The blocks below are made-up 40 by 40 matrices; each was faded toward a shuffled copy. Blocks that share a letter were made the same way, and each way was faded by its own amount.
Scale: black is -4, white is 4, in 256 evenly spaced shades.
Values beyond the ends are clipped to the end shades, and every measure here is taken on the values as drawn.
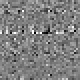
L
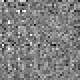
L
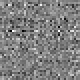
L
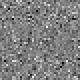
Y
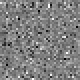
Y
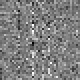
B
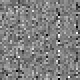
B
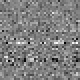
L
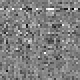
L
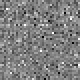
Y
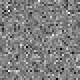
Y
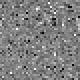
Y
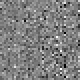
B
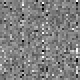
B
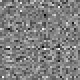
L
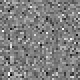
Y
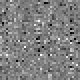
Y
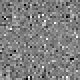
Y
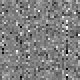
B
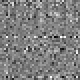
L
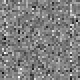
B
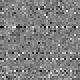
L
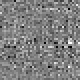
L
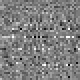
L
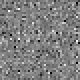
Y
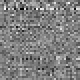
L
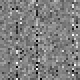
B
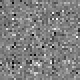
Y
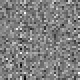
B
